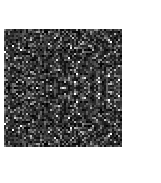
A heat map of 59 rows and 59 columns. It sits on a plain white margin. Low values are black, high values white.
No single row or column stands out from its neighbours. No regular stripes run through it. The values are skewed, with a long tail toward high values. No overall slope runs across the table. Fine speckle covers the field. No seam splits the table. It is mirror symmetric from top to bottom.
